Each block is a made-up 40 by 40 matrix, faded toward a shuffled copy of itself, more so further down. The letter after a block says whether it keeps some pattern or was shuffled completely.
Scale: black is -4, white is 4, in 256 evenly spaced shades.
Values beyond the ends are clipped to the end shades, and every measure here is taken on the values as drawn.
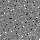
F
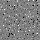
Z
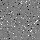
F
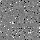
Z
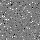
F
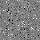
Z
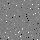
F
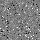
F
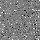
Z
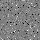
F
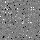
Z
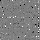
Z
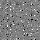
Z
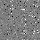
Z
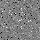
F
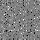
Z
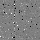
Z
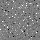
F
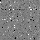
Z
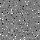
Z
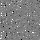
Z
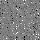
Z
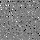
Z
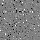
Z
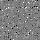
Z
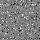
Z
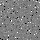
F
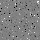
F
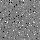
F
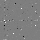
Z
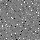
F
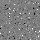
Z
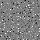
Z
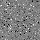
F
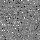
F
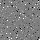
F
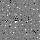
Z
